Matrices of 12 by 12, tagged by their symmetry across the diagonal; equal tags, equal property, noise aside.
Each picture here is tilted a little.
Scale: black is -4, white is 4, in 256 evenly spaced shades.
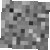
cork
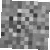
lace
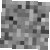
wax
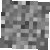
cork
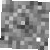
cork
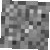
cork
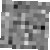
lace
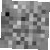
lace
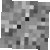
cork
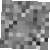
lace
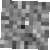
lace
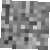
wax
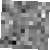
lace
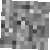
wax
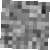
wax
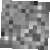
cork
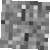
wax
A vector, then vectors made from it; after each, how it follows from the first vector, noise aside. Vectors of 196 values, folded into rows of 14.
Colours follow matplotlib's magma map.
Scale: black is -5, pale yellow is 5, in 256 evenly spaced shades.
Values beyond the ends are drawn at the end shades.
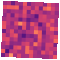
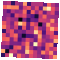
scaled up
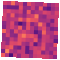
negated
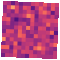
wrapped around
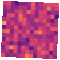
wrapped around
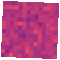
shrunk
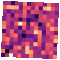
scaled up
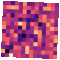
scaled up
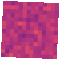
shrunk
